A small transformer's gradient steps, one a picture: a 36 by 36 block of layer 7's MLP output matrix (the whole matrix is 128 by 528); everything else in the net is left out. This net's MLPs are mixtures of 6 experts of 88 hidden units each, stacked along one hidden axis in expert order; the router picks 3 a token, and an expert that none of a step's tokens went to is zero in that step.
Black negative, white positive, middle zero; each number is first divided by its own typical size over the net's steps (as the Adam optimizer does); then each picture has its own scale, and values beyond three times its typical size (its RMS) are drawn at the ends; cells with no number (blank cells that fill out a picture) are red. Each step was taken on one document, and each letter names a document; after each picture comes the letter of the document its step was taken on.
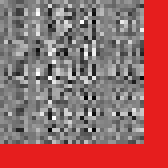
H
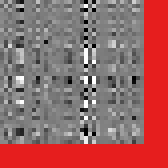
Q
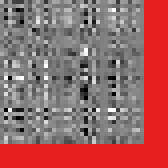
Q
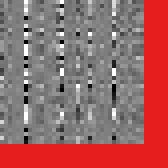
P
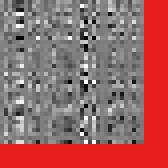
Q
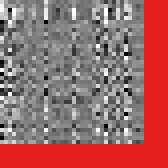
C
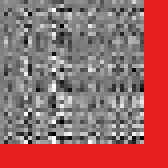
H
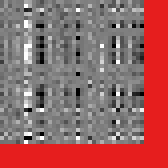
P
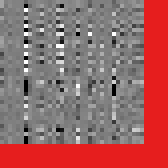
P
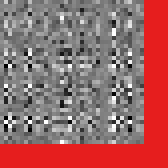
H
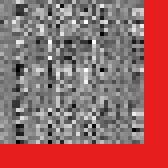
H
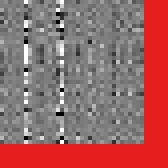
P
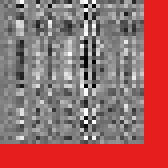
H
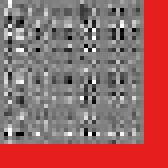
Q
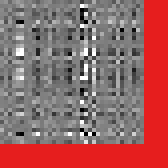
Q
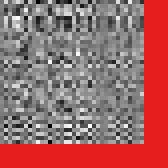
H
